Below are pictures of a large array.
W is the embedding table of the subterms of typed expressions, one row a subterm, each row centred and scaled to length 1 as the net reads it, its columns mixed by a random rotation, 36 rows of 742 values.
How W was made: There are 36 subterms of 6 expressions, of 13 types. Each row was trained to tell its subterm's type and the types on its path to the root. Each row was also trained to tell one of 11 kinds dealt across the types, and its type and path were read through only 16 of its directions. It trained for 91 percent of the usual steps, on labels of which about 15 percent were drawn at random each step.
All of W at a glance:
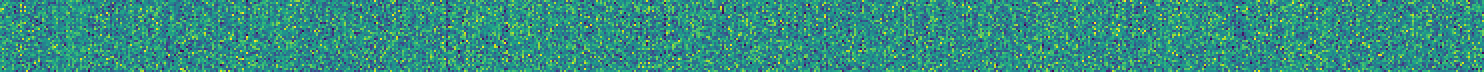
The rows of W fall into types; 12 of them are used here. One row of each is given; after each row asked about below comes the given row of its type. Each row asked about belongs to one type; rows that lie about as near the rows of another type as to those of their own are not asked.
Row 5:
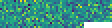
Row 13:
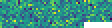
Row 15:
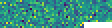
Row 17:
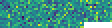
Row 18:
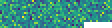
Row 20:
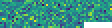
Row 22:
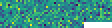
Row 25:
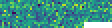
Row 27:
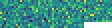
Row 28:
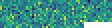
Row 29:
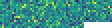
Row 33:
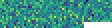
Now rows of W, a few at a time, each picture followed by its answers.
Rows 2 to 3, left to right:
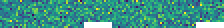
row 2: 27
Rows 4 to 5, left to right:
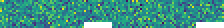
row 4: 33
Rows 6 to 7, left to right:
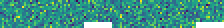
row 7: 17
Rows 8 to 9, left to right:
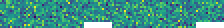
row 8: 22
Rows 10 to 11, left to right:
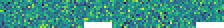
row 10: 20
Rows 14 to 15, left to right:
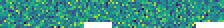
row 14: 17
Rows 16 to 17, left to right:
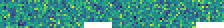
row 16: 17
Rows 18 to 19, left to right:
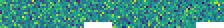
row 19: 18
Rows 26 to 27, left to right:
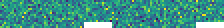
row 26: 18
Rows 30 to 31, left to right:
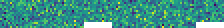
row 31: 22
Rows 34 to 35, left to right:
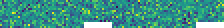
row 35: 20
